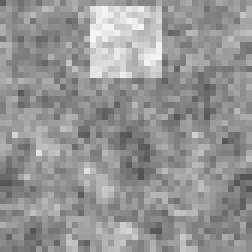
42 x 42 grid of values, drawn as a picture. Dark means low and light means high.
Roughest part: top middle. Grain: blotchy. Stripes: none. Ninth with the highest average: top middle. Odd patch: higher, in the top middle. Average level on the scale: 60%.
